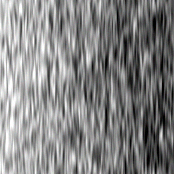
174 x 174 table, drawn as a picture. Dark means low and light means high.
Grain: streaks running down. Average level on the scale: 50%. Slope: up to the left.
